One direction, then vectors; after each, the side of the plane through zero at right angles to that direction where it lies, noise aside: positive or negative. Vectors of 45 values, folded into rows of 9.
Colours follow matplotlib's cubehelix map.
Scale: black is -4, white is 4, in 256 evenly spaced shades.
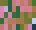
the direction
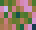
positive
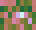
negative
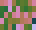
negative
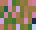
negative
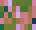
negative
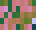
positive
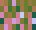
positive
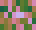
negative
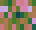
positive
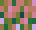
negative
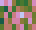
negative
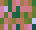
positive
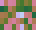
negative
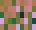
negative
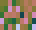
negative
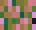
negative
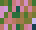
positive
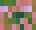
positive
